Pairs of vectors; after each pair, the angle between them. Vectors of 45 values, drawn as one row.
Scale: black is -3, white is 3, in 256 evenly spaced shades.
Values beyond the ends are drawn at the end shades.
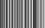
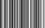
partly aligned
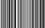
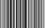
partly opposed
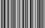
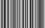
nearly parallel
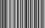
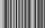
orthogonal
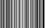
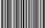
orthogonal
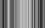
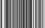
partly opposed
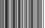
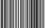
orthogonal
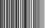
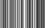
partly opposed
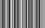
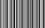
orthogonal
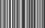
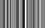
partly aligned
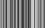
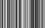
nearly opposite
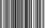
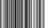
nearly parallel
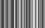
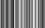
nearly parallel
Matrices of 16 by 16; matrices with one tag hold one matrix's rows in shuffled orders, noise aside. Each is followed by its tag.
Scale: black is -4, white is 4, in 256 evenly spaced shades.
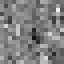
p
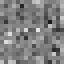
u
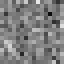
u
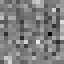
u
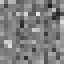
u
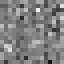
u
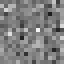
u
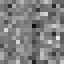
p
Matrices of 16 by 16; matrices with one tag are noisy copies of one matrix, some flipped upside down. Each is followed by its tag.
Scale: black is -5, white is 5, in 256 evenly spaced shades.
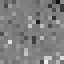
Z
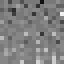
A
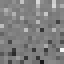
A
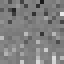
A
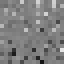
A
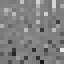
A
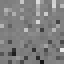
A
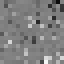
Z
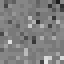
Z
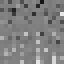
A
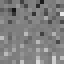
A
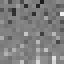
A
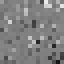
Z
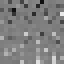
A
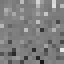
A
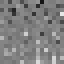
A
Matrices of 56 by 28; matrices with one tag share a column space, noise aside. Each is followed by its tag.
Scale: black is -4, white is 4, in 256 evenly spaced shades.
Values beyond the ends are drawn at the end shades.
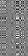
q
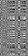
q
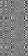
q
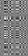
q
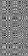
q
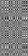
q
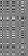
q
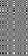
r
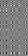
r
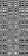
r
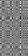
q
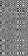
r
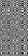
r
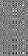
r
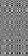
r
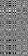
r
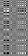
r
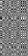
q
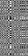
q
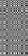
r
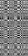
q
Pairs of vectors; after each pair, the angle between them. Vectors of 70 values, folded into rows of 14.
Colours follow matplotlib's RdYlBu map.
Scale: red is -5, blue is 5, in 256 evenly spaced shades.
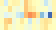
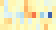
nearly parallel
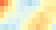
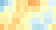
nearly opposite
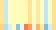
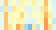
nearly opposite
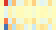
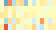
nearly opposite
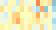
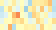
partly aligned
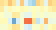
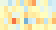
nearly opposite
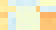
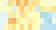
nearly opposite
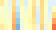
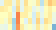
nearly opposite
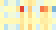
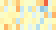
partly opposed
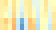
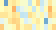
orthogonal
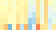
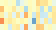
partly aligned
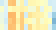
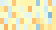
orthogonal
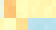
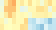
nearly parallel
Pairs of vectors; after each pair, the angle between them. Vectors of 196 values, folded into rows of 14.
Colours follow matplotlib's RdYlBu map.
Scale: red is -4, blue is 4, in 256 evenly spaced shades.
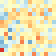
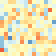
nearly parallel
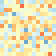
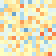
nearly parallel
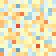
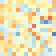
partly opposed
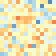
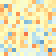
partly opposed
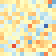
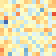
orthogonal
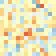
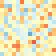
partly opposed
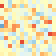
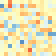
nearly opposite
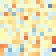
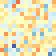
partly aligned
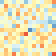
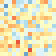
orthogonal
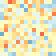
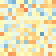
nearly opposite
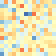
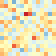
nearly opposite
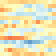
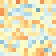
partly aligned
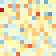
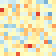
nearly parallel
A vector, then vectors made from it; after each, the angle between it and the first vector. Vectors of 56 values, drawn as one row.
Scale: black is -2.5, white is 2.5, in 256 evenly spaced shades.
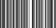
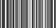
nearly parallel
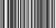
orthogonal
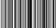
nearly opposite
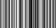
partly opposed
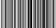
nearly opposite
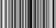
nearly opposite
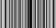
nearly opposite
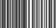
partly aligned
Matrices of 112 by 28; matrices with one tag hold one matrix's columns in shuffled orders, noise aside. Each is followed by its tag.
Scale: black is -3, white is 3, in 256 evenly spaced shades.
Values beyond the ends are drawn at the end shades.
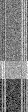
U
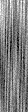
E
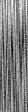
E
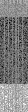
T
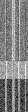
U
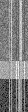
U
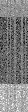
T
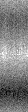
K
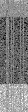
T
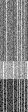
U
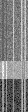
U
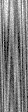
E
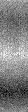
K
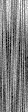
E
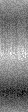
K
